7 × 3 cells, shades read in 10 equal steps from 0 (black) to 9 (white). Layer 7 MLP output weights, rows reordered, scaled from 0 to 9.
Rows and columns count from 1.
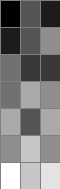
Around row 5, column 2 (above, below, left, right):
6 7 6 6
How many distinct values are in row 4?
3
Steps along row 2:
up up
